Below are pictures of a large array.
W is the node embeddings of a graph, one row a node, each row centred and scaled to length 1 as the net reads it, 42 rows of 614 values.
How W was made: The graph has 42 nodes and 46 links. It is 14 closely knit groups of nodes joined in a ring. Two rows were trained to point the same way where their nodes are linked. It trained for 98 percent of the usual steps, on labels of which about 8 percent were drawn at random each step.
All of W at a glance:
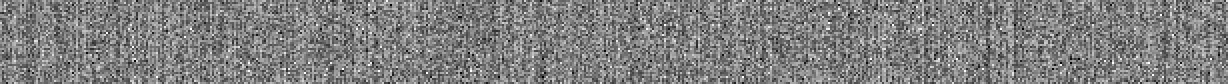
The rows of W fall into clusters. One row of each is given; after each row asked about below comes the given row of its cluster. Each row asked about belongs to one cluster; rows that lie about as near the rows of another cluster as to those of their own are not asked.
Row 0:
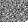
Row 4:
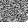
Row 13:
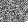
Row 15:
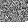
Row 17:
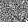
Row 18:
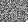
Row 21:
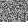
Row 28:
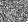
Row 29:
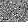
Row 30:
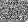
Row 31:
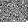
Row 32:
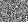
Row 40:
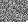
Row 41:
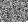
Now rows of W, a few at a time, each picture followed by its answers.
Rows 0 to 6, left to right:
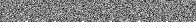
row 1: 4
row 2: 18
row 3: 32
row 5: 32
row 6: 29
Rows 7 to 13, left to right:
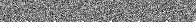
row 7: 41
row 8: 18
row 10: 30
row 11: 40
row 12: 31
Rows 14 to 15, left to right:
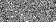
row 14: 13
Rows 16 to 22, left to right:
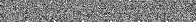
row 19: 4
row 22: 31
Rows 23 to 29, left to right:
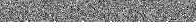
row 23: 30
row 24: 21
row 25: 0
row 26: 21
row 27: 28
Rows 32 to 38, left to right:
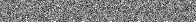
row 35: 15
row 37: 15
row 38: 17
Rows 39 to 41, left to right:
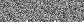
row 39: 40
